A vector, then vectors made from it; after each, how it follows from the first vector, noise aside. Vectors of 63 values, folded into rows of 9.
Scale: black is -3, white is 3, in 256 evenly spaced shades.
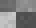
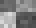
copied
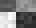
scaled up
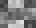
wrapped around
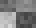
copied
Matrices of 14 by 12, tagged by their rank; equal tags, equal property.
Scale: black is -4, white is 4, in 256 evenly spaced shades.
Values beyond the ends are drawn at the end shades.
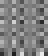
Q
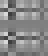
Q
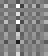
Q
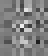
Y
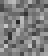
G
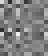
Y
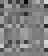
Y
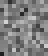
G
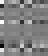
Q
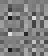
Y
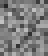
G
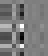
Q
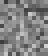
G
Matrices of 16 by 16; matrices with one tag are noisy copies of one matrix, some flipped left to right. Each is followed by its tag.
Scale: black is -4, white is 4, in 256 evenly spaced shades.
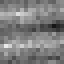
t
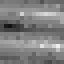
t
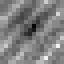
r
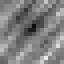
r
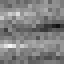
t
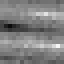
t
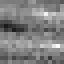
t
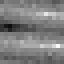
t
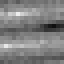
t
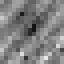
r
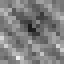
r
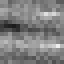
t
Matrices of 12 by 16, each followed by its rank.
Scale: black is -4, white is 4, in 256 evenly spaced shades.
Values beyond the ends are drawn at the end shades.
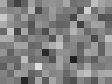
full rank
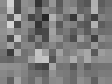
two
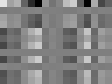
one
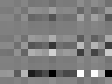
one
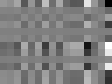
one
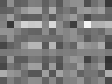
two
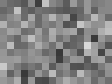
full rank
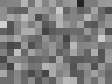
full rank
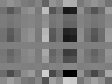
one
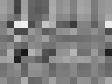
two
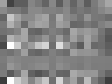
two
